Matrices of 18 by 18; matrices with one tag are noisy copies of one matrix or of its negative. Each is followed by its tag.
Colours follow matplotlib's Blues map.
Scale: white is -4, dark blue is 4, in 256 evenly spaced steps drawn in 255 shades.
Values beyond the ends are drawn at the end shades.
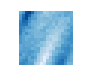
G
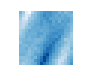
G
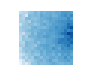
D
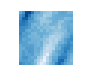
G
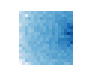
D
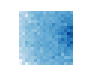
D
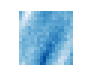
G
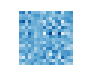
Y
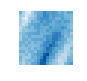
G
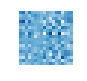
Y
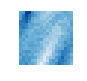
G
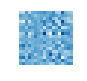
Y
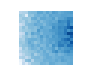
D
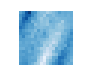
G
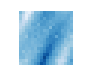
G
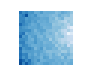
D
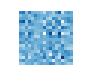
Y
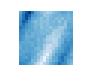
G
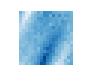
G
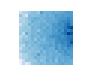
D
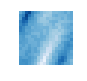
G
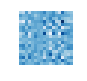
Y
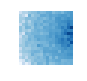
D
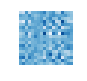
Y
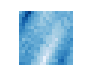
G
